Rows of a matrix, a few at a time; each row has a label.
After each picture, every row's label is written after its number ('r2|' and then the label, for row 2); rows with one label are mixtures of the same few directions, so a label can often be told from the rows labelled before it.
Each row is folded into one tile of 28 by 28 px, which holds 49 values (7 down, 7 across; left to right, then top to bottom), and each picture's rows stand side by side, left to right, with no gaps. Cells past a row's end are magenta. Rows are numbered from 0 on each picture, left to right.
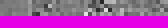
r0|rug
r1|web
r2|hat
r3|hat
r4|rug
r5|hat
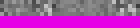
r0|hat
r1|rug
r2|hat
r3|rug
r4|rug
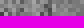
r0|hat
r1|rug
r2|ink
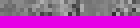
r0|ink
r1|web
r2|rug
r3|rug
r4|hat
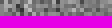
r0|rug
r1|hat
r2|hat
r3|ink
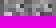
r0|web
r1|web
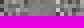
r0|hat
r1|ink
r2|hat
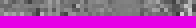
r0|web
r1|rug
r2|web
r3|hat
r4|hat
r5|hat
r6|rug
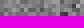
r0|hat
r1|ink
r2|web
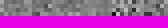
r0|hat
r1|web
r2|web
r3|rug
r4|hat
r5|web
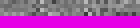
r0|web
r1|ink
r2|hat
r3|hat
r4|web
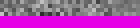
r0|hat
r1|web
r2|hat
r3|ink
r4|web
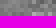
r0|web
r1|web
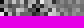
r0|hat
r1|ink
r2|hat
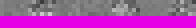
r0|web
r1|web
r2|rug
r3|web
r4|ink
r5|ink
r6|ink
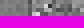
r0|rug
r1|web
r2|ink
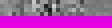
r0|rug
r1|rug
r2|hat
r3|web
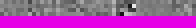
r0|hat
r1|hat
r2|hat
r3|web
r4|web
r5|hat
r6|rug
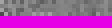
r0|hat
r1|web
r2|rug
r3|rug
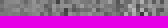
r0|hat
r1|rug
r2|rug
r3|ink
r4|rug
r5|hat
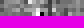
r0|hat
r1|rug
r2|rug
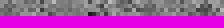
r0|ink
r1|ink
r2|ink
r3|web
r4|hat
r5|ink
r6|ink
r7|ink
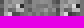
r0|web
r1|hat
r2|web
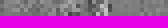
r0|hat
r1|ink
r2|web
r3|rug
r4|web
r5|hat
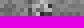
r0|ink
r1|web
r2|web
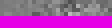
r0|web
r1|web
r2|web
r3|ink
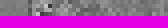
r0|ink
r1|web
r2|ink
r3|ink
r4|hat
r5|rug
